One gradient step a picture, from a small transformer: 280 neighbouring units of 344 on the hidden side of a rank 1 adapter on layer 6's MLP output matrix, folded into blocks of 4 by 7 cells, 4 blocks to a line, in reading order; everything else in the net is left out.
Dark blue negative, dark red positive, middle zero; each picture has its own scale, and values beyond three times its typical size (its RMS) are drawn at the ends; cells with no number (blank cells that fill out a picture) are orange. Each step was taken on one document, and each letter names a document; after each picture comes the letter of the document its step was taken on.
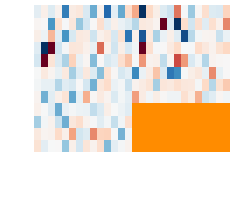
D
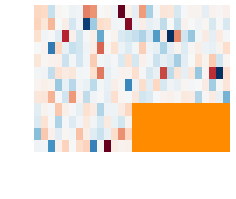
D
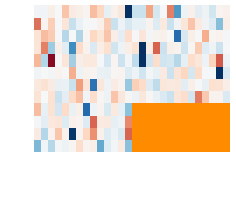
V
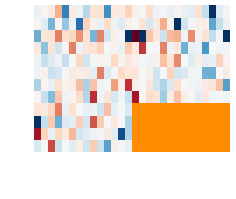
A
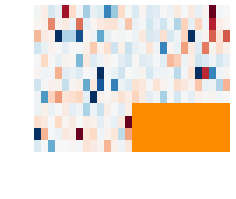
A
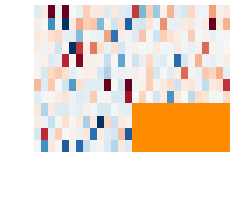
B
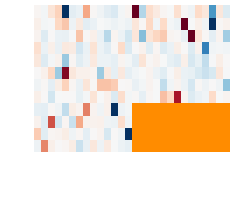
B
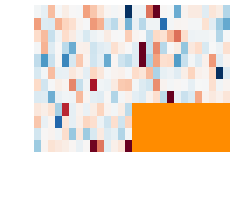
V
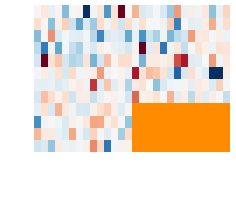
D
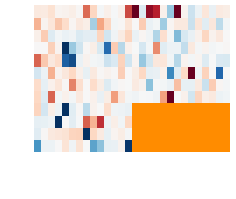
V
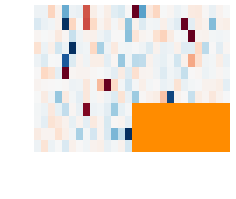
B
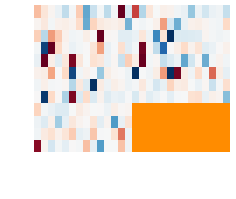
D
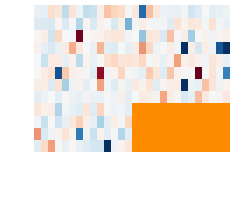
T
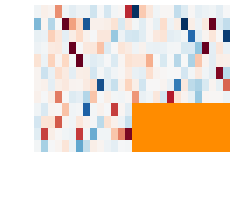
B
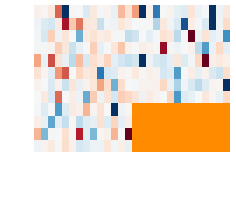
B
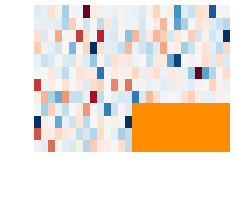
A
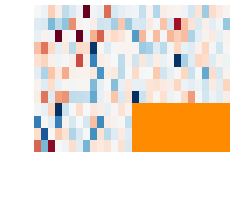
A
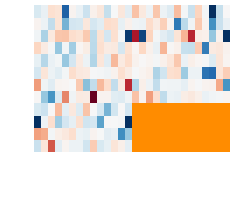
A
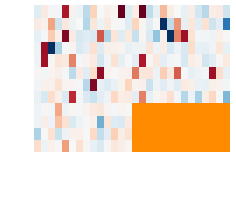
D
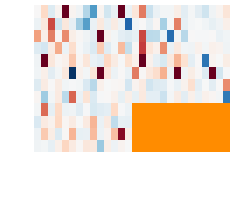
D
